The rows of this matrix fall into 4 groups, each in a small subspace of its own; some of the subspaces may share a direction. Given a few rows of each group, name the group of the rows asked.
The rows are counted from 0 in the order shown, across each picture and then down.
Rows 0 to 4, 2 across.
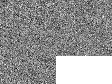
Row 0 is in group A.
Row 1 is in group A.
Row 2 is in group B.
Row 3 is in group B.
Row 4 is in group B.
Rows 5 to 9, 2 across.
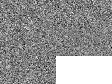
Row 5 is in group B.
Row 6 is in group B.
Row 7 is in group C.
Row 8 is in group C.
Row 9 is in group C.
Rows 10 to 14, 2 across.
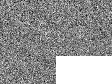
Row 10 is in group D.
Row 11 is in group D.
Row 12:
B
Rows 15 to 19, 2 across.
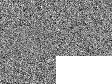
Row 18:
B
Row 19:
A
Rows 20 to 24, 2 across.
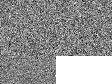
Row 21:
C
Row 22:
B
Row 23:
D
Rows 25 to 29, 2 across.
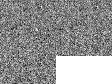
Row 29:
D
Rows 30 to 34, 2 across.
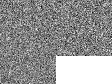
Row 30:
D
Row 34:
B
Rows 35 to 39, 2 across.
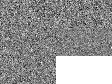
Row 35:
B
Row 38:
C
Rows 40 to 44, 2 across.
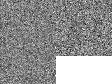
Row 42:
C
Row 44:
C
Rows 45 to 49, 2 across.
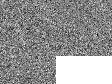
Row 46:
B
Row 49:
C
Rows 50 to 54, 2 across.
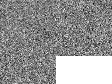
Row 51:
B
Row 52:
B
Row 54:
D
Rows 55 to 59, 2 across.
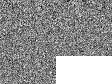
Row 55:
D
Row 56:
C
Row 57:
A
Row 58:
B
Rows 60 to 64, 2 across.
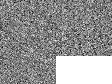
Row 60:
D
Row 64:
B
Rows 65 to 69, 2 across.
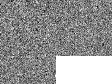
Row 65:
C
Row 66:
D
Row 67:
C
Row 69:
C
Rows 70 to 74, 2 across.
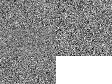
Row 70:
B
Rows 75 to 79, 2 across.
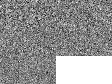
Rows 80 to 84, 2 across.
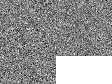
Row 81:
B
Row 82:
C
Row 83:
B
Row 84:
B
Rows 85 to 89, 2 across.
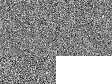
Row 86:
A
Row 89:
A
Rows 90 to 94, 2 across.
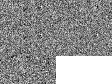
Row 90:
D
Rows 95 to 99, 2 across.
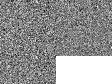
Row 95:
C
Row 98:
C
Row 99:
C
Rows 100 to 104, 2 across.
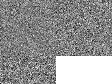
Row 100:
B
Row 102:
B
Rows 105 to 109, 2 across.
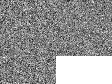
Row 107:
D
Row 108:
B
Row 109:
A
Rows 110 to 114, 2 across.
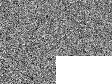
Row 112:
C
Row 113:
D
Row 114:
B
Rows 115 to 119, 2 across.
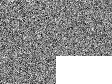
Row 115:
C
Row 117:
D
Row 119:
A
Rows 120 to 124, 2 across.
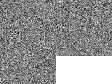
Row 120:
B
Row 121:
A
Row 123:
D
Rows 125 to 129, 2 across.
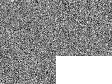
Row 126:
D
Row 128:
D
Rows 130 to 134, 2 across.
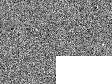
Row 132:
C
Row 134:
B
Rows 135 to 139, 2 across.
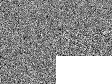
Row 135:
A
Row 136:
B
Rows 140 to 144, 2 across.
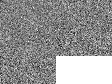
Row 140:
B
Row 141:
D
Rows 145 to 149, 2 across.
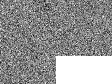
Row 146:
A
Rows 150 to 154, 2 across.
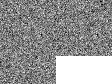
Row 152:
D
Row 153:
D
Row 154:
C
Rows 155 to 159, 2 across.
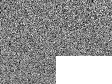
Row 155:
B
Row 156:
C
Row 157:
B
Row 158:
D
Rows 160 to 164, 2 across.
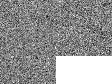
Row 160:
A
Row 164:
C
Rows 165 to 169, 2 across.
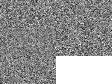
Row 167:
C
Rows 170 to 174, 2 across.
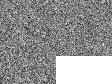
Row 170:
B
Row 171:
B
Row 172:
C
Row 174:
D
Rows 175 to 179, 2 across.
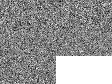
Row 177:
D
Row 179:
A
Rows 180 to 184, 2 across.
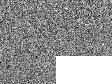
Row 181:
C
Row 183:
A
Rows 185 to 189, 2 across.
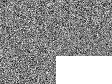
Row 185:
A
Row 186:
A
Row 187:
D
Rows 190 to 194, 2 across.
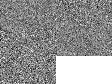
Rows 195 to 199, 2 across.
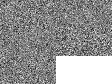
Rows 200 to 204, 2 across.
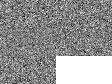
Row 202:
C
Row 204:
D
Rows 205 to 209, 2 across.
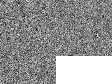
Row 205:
C
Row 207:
C
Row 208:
D
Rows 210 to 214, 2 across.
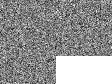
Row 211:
B
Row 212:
C
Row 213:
C
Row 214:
A
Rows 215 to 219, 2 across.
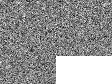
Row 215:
C
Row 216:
A
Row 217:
B
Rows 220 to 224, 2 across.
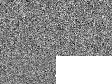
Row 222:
B
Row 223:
A
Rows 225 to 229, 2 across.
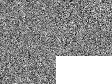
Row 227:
B
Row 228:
B
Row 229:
D
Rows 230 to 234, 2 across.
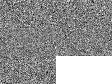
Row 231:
C
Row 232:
C
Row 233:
D
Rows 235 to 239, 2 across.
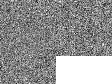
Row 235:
C
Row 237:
B
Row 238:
A
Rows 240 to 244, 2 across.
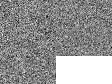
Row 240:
A
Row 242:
B
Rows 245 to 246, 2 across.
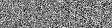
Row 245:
D
